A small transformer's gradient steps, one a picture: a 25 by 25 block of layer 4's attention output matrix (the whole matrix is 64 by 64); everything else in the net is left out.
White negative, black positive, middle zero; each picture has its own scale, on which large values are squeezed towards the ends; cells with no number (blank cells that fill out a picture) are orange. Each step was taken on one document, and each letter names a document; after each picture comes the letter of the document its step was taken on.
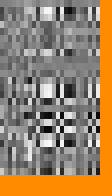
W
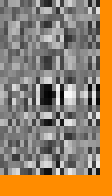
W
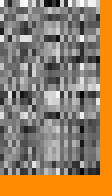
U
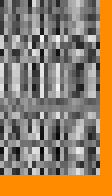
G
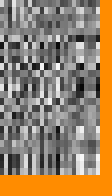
G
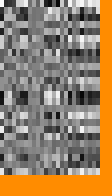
U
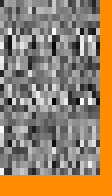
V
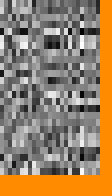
U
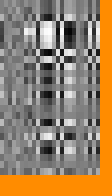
W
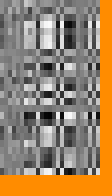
W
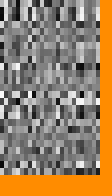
G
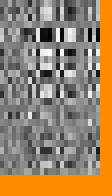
W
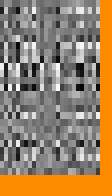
G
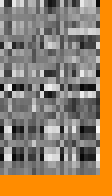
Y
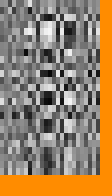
W
